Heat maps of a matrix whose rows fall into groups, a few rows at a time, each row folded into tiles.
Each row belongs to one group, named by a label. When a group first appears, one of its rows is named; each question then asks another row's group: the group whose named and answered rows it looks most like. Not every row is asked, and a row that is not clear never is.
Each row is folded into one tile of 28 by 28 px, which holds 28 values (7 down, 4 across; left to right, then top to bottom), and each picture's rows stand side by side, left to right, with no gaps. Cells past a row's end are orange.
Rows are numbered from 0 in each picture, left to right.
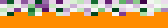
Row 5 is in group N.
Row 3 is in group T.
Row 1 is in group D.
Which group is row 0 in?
T
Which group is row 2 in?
N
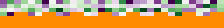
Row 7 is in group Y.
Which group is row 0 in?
Y
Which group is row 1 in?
D
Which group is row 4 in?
D
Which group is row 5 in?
N
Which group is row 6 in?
T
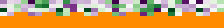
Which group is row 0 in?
N
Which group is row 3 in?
N
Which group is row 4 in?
Y
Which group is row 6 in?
D
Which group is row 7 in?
N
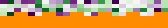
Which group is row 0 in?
T
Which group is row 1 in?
T
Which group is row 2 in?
D
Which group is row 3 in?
N
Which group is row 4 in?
N
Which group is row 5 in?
D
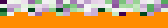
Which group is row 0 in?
N
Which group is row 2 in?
N
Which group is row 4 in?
Y
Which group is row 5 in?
Y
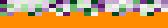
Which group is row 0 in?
Y
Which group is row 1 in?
Y
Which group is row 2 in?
N
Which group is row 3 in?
D
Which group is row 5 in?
T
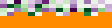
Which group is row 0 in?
Y
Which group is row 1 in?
Y
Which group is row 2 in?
D
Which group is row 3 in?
N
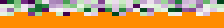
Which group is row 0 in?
T
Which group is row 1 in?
T
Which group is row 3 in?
D
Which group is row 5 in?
N
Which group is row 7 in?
Y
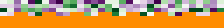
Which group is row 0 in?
D
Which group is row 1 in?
T
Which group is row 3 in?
Y
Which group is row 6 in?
Y
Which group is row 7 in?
D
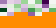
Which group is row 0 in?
N
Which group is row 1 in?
D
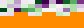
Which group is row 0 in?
D
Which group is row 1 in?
D
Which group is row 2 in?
T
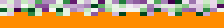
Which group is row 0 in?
D
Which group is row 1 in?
D
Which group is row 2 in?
D
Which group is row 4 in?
T
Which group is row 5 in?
N
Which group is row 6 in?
T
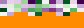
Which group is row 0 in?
N
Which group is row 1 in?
T
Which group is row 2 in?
T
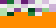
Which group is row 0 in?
T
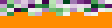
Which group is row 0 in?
T
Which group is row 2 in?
D
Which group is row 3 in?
T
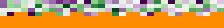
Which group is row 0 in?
Y
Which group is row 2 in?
Y
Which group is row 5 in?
N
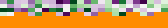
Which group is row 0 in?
D
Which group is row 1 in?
T
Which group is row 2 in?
N
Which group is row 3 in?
D
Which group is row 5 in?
Y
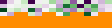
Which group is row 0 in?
N
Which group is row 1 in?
N
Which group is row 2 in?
T
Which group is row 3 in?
Y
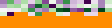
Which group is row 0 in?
Y
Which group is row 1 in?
T
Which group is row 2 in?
D
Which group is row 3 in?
N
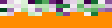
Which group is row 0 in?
N
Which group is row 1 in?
T
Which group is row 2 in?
Y
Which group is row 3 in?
T
